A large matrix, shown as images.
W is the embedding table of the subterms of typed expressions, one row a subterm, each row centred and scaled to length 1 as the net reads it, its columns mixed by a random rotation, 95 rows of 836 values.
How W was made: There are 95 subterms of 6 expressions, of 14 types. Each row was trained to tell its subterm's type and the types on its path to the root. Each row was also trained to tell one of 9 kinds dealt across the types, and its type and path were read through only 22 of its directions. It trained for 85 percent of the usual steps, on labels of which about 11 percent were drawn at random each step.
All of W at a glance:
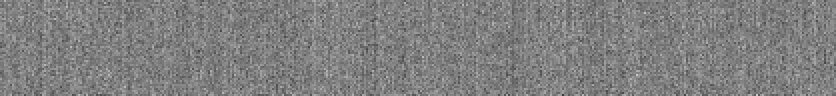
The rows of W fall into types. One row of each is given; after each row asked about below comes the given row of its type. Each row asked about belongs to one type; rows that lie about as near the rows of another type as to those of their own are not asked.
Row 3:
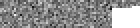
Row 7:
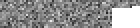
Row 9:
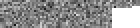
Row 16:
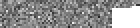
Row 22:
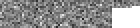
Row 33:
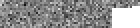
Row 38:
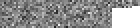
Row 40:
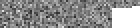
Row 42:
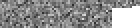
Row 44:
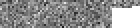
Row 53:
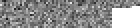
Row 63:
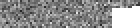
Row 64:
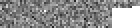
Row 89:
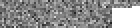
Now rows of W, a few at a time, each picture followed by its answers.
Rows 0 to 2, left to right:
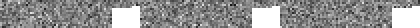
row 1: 22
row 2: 42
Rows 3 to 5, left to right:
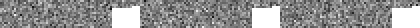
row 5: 89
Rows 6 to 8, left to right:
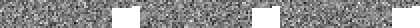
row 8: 42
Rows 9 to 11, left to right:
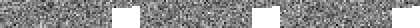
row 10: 40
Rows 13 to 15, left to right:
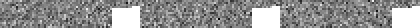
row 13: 16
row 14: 89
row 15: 22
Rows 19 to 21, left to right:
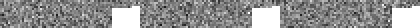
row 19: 16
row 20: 89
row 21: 89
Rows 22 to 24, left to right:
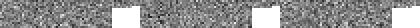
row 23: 3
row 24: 22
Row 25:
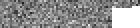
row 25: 44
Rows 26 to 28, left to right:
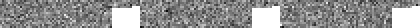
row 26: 3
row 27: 33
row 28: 22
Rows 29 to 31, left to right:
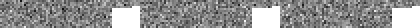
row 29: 63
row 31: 40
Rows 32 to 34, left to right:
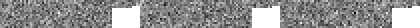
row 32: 3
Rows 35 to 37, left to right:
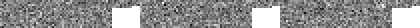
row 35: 40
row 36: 9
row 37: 53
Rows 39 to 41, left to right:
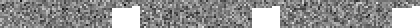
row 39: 63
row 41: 38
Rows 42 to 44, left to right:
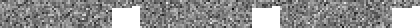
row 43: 64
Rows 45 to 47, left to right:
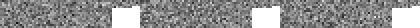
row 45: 42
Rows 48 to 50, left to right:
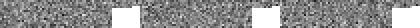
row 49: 22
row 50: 53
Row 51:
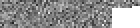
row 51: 33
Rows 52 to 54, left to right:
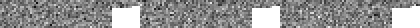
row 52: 64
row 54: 16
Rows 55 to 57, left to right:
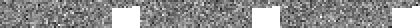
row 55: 44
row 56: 33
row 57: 44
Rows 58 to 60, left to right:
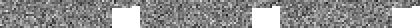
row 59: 3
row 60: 44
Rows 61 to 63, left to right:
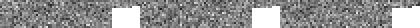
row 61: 9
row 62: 40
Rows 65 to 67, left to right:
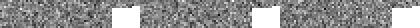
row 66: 38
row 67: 16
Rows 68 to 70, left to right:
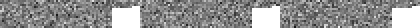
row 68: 64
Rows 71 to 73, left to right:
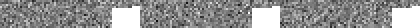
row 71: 53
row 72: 89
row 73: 38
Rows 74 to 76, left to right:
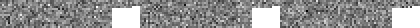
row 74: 40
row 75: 53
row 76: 33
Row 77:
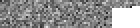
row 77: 7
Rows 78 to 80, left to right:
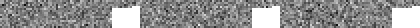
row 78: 3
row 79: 38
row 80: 40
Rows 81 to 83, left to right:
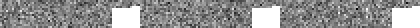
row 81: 16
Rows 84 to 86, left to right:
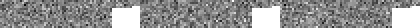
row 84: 63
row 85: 38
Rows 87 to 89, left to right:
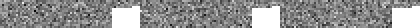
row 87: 9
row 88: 63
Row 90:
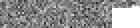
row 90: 3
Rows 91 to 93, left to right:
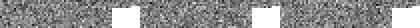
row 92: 22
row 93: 44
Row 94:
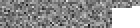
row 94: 16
